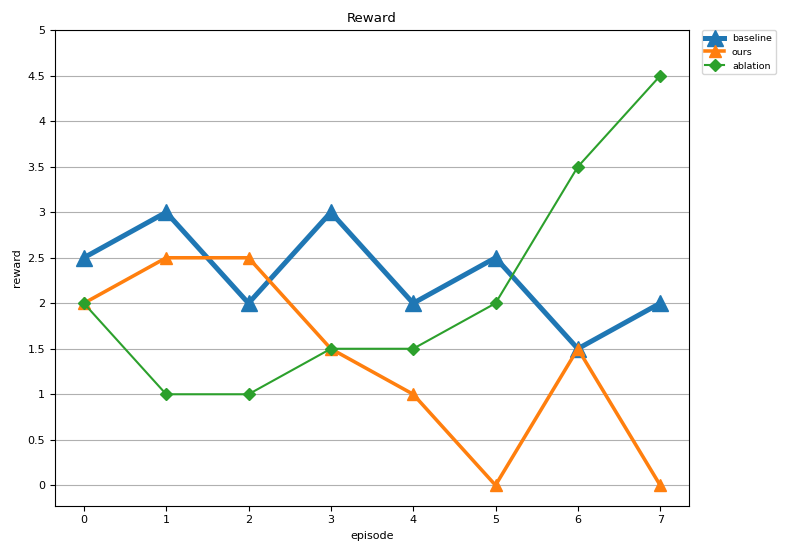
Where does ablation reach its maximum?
7
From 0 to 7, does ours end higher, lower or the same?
lower
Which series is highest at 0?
baseline
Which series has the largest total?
baseline
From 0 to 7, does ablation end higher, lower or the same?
higher
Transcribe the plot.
Title: Reward
x-axis: episode, ticks 0 1 2 3 4 5 6 7
y-axis: reward, ticks 0 0.5 1 1.5 2 2.5 3 3.5 4 4.5 5
Legend: baseline, ours, ablation
Values:
baseline: 2.5 3 2 3 2 2.5 1.5 2
ours: 2 2.5 2.5 1.5 1 0 1.5 0
ablation: 2 1 1 1.5 1.5 2 3.5 4.5
